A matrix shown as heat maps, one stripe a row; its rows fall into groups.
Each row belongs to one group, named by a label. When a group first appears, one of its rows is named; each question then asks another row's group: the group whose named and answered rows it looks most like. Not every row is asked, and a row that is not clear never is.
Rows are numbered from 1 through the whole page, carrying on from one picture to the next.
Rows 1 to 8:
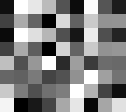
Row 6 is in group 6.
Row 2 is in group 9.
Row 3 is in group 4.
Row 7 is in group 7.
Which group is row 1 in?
4
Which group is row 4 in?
9
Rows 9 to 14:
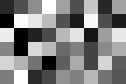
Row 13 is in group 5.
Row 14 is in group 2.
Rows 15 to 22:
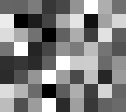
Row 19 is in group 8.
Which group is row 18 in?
2
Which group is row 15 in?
6
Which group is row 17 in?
5
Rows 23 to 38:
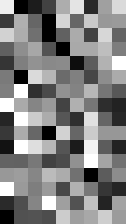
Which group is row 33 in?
4
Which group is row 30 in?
7
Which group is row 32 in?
9
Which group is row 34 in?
6
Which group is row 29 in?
2
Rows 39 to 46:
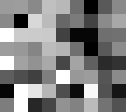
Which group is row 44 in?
8
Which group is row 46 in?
2
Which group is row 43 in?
7
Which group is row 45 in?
4
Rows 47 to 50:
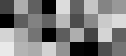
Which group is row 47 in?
9
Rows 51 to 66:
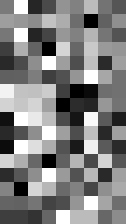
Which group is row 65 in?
6
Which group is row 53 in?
2
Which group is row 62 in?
5
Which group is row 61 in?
4
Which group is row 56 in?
6
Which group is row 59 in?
4
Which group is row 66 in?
8
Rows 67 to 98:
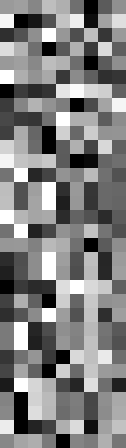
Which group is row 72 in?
7
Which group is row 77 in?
5
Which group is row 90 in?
2
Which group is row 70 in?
5
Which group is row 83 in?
2
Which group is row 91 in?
2
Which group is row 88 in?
9
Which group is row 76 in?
9
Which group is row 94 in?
4
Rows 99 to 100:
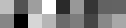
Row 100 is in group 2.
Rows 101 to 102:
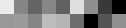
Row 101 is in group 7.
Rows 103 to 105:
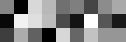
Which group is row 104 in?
4
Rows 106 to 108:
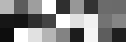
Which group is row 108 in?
4
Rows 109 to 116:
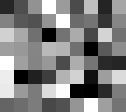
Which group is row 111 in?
5
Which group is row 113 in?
7
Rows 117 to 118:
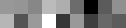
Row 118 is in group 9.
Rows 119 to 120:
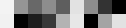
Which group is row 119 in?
7
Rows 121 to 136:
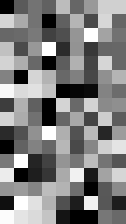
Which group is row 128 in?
9
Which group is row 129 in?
5
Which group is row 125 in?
5
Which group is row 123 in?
6
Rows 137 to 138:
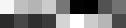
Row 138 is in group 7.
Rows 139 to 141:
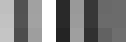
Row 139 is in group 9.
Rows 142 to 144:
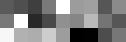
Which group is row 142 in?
8
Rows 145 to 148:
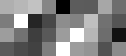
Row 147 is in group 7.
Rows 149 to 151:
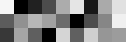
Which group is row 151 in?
9
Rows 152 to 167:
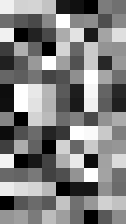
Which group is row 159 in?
4
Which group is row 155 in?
9
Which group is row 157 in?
6
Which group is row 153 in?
8
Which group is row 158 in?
4
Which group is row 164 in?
6
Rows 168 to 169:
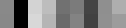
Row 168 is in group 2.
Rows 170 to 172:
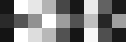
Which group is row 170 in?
4
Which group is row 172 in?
4
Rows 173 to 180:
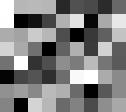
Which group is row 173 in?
7
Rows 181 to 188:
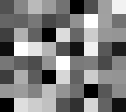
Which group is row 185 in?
8
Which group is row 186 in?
9
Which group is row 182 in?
6
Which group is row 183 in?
9
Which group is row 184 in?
4
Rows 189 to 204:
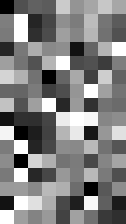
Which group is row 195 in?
6
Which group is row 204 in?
7
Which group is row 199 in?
2
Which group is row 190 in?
2
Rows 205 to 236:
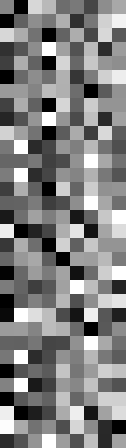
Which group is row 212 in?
9
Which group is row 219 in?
6
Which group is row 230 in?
2
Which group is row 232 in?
2
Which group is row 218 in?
9
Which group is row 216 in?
6
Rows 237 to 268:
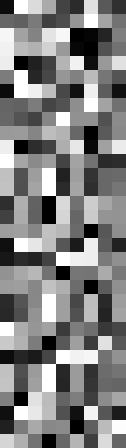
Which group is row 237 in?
4
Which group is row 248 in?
7
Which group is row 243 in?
4
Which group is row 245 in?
8
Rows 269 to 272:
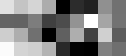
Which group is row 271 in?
5
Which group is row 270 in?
6
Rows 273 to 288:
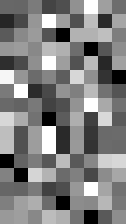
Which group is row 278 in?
7
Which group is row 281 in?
5
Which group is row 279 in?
2
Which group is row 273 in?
6
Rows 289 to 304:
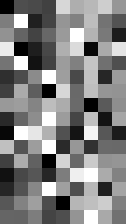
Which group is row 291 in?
7
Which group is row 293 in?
2
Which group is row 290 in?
2
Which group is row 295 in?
9
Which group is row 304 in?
6
